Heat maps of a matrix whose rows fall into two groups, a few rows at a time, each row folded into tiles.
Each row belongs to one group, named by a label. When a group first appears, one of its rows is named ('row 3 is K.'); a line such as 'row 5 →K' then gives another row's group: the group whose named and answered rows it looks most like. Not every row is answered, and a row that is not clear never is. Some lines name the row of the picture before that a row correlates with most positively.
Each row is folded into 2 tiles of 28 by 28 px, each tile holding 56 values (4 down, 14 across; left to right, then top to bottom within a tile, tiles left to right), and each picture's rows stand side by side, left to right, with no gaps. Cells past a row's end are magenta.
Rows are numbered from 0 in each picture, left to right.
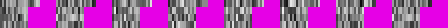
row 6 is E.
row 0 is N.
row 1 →E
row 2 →N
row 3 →N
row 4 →N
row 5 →N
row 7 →E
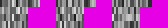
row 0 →N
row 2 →E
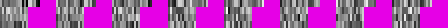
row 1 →E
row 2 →E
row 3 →N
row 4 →N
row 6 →E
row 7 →N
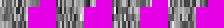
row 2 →N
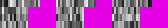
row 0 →N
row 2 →E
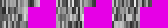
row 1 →E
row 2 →E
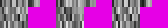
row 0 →N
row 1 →N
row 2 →N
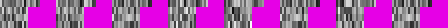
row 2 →E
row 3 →N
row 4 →N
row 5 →E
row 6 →N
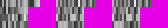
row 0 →N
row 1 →E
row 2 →E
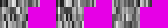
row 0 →N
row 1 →N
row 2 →E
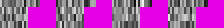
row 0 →E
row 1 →N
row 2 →E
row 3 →E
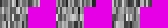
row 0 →N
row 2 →E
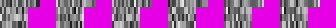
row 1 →E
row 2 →E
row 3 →N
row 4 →N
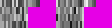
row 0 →E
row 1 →E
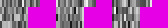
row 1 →E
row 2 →N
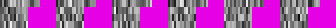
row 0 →N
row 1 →N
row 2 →N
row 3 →N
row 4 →E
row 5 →N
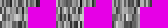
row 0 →E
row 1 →E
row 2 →E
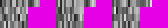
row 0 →N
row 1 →N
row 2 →N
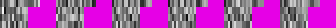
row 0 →N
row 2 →N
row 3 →N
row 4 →N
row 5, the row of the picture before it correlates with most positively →1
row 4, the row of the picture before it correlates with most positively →0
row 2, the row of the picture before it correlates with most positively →0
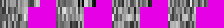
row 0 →N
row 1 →E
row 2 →E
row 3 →E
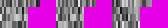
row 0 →E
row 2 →N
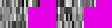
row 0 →E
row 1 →N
